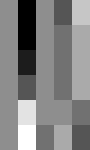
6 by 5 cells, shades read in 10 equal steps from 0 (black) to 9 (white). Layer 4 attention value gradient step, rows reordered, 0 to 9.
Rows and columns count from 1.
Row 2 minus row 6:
0 -9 1 -2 3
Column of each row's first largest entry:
5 5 5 5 2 2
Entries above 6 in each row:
1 0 0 0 1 1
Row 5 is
5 8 5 5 4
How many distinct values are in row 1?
4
